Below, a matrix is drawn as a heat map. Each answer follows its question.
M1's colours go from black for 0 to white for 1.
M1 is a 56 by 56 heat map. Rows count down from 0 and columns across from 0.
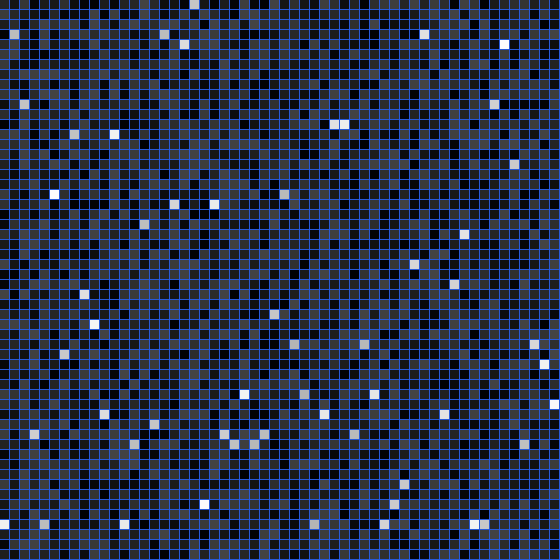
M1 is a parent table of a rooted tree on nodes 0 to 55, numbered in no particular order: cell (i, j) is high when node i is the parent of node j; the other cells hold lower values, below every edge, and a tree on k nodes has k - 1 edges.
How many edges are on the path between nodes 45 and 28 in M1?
1
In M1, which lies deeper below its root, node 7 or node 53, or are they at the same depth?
node 53
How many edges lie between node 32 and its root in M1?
3
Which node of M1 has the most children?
52
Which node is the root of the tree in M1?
43
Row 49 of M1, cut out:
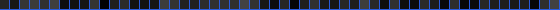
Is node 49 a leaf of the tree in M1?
yes
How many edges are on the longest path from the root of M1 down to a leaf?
8
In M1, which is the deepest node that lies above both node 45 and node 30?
52
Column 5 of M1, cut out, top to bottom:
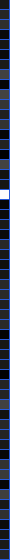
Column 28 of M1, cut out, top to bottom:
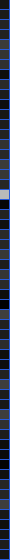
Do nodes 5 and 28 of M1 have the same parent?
yes
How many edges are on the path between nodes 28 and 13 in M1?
5
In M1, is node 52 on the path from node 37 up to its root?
yes
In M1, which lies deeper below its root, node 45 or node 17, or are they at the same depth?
the same depth
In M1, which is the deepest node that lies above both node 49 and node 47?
41
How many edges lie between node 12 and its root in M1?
5
